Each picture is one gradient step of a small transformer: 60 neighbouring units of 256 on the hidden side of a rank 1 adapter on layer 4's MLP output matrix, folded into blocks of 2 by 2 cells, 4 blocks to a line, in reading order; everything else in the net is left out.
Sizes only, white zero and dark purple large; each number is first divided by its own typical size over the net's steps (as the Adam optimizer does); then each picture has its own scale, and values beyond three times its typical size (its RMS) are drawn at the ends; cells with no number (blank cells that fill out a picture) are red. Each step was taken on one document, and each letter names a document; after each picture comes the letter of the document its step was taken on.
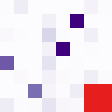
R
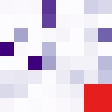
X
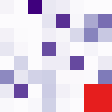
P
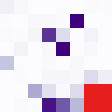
R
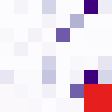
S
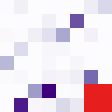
R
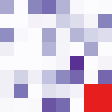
P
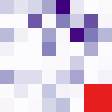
P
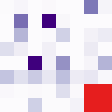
X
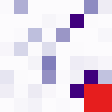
S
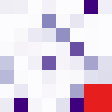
S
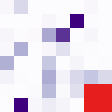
R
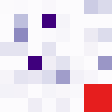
X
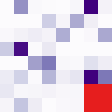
S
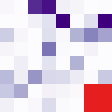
P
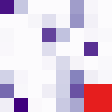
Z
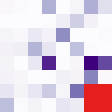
S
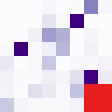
S
